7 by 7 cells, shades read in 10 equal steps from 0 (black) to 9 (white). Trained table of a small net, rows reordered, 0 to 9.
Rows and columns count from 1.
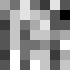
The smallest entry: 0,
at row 2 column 7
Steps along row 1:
down up down down up down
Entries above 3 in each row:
5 5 4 5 5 5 4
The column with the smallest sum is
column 1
